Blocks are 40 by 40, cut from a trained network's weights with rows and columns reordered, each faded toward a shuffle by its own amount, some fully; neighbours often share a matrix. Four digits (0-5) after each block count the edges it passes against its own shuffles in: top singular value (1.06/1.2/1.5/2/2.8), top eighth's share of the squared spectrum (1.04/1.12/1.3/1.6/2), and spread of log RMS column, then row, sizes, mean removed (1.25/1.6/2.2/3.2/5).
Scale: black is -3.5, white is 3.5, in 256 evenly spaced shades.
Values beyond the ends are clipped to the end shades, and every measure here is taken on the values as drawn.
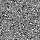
1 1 0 0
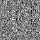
2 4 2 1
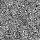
1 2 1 0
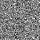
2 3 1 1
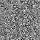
1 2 1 0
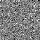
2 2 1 0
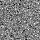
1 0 0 0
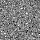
0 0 0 0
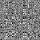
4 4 2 2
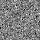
2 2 0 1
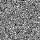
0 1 0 0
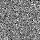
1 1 0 0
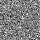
0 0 0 0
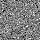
0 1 0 0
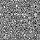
3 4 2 1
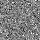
0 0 0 0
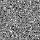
1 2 1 0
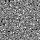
0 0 0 0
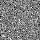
0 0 0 0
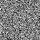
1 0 0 0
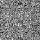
3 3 1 1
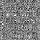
3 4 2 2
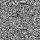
3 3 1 2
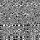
4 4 1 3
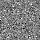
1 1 0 0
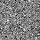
2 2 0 0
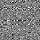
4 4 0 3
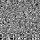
3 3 0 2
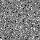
0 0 0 0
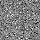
0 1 0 0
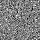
2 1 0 0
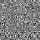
3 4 1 1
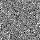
1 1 0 1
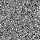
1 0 0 0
